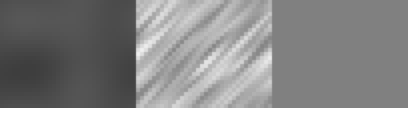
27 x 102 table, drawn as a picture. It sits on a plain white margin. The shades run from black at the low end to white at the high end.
It is made of 1 by 3 panels. Panel 1,1: low, smooth, faint in contrast. Panel 1,2: high, slanting up to the right. Panel 1,3: middling, flat.
